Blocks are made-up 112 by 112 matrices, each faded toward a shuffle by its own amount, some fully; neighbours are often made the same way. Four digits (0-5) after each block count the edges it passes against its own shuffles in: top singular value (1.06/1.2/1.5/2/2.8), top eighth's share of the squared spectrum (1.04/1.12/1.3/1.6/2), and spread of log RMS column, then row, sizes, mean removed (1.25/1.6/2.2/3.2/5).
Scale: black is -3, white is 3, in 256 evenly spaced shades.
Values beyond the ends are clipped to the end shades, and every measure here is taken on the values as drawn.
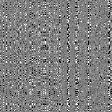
5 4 4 2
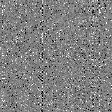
4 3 2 1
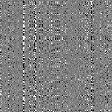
5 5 4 2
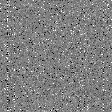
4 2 2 0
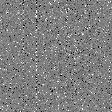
3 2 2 0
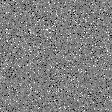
2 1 0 0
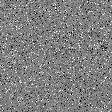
1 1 0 0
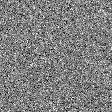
0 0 0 0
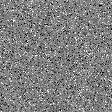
0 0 0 0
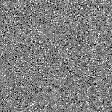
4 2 1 1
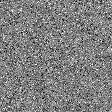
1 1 0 0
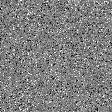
2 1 0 0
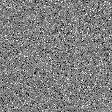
2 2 0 0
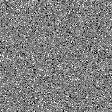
3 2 1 1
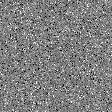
2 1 0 0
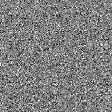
4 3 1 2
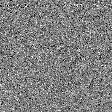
0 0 0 1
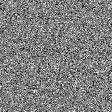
0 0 0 1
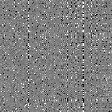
5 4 3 2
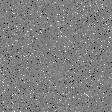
0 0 0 0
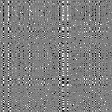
5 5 4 3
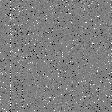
4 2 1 0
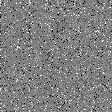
3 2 1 1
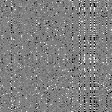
5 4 3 2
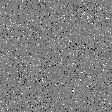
2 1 0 0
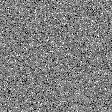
0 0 0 0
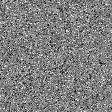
0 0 0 0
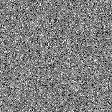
3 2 0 1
